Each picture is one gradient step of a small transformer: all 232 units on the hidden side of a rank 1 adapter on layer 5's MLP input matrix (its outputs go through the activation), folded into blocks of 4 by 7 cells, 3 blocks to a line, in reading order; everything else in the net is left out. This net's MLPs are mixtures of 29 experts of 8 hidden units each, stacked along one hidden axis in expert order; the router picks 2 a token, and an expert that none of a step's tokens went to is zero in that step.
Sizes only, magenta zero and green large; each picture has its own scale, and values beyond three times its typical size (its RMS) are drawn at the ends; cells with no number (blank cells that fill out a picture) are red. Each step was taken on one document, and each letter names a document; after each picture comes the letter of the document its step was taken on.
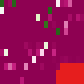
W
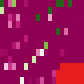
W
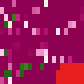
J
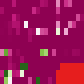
J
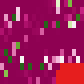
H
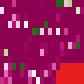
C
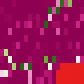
H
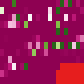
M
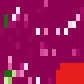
J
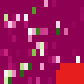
J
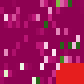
C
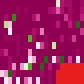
H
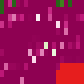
W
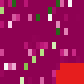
W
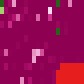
W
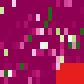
C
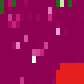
W
